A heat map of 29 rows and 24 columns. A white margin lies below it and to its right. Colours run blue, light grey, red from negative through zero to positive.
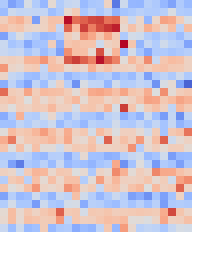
Odd patch: higher, in the top middle. Ninth with the highest average: top middle. Stripes: horizontal, repeating 6 times. Histogram: bell-shaped. Average level on the scale: 50%.
